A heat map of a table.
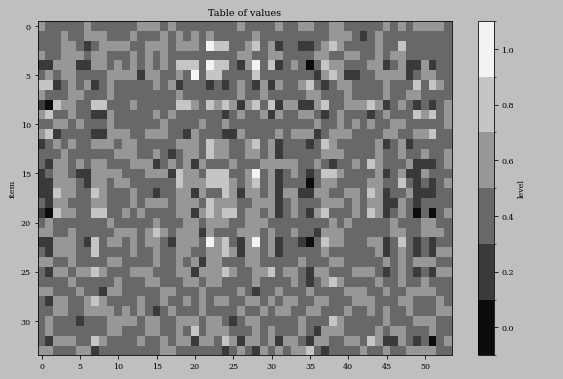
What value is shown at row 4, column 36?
0.4
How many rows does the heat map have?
34
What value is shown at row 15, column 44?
0.6
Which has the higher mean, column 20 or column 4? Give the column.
4
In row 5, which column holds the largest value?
20
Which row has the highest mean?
8
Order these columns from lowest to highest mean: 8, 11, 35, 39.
35, 11, 8, 39
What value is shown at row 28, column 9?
0.4
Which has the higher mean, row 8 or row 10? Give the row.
8
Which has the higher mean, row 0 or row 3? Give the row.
3
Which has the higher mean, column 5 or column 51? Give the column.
5
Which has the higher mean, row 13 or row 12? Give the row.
13
